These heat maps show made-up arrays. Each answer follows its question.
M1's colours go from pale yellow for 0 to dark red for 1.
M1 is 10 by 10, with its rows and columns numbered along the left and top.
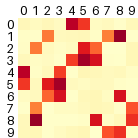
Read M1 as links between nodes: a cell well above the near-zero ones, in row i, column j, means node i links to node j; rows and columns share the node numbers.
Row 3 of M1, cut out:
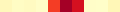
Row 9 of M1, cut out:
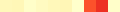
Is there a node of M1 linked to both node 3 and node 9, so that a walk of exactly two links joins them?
no
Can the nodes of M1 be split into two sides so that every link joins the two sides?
yes
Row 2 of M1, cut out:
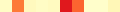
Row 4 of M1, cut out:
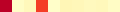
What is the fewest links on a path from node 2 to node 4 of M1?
3
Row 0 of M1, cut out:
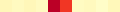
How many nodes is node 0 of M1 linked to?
2
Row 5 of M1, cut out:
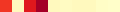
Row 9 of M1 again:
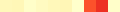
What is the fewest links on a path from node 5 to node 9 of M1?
4
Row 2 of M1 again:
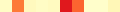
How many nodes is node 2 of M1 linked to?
3
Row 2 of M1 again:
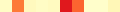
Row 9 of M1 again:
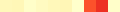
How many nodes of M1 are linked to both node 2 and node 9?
0
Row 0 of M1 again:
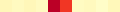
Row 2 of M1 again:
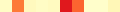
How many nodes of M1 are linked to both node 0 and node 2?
1
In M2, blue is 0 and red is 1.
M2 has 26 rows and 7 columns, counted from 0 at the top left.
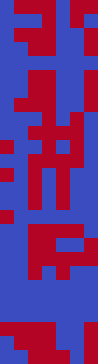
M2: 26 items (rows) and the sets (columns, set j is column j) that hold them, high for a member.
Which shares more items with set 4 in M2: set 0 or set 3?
set 3
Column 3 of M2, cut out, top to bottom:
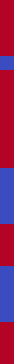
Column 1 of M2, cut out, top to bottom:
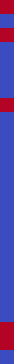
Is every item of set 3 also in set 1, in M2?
no
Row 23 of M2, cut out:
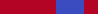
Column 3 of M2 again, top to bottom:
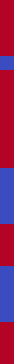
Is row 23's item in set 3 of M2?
yes
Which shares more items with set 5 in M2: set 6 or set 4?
set 4
